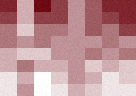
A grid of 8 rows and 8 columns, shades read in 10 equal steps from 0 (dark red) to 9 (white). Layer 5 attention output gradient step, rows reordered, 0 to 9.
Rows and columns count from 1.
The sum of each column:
39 46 41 39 41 38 38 35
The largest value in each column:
8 7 9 8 6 7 8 8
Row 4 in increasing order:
4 4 4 5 5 5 5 5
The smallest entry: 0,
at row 1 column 3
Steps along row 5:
up same down same down up down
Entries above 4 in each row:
2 2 2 5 6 7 8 8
